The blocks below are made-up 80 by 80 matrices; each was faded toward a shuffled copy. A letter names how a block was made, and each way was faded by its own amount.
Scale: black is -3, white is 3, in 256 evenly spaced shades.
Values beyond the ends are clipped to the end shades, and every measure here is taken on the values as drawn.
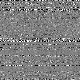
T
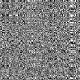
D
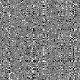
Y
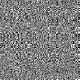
D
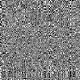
Y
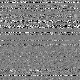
T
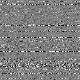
T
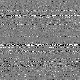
T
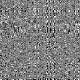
Y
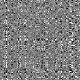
Y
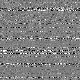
T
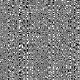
Y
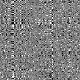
Y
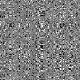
Y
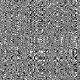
Y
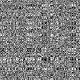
D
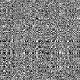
D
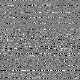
T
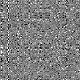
Y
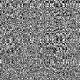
D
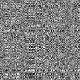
D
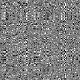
Y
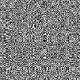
D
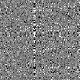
Y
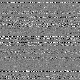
T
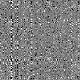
Y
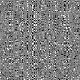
Y
